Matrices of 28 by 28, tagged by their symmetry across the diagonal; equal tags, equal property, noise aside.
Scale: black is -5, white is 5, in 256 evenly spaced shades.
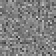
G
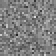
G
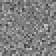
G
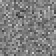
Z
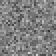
Z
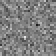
G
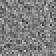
G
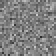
Z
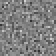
G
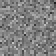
Z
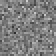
Z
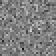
Z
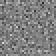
G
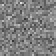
Z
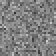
Z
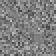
G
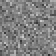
G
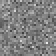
Z
